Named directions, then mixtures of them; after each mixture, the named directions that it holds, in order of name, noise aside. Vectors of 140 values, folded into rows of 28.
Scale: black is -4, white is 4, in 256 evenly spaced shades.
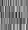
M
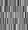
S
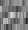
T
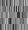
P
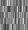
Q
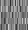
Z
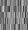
Q, S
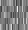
Q, T, Z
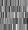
M, S, T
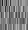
M, P, S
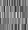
M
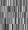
Q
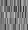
P, Q, S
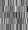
M, S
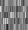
S, T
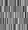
S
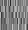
M, S, Z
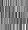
M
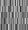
Z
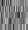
M, P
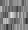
T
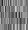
M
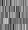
M, P, T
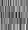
M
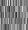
M, Q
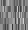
M, Q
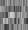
Q, T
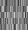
S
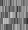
M, T
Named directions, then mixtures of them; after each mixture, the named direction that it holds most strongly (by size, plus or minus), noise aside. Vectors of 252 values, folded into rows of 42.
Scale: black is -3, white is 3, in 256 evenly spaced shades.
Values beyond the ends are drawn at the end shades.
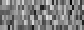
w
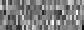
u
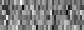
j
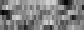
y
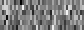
j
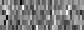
j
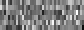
u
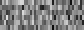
w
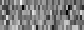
j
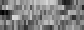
y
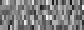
w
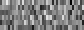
w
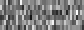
u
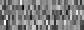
j
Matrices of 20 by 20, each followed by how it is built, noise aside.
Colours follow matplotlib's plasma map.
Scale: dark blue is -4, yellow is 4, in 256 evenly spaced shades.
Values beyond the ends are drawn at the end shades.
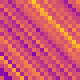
Toeplitz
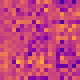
low rank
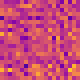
low rank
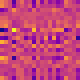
low rank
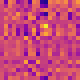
low rank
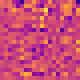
low rank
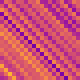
Toeplitz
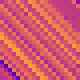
Toeplitz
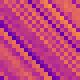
Toeplitz
